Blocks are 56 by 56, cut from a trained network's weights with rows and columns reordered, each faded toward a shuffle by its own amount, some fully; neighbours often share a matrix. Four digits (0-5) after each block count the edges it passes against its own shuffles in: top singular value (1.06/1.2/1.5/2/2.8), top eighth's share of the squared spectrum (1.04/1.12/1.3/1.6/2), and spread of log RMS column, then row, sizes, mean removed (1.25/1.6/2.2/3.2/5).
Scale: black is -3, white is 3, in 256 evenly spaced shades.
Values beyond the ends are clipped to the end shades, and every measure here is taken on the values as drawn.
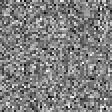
3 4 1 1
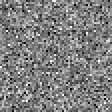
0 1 0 0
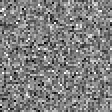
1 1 0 0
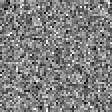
2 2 0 0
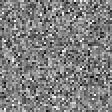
0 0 0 0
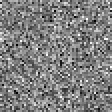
1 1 0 0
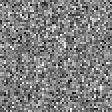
0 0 0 0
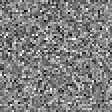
2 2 0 1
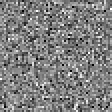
2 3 1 1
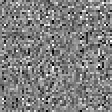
3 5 3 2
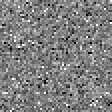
1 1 0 0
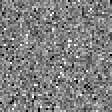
0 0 0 0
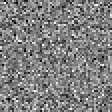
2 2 0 0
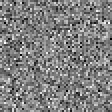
2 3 0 1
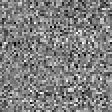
3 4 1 2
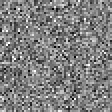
2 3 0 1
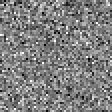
2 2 0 1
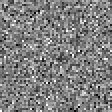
0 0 0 0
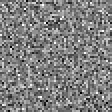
0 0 0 0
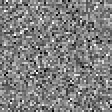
0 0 0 0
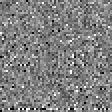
3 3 0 1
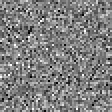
2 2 0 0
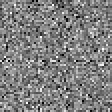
2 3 1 1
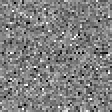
1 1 0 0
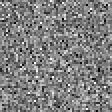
0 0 0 0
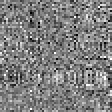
3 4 2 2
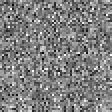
3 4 1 2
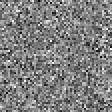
0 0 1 0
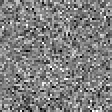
2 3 1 1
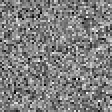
2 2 0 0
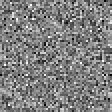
2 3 0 0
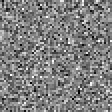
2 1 0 0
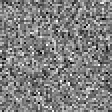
2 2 0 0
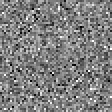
1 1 0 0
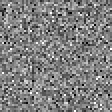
2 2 0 1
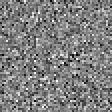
2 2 0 1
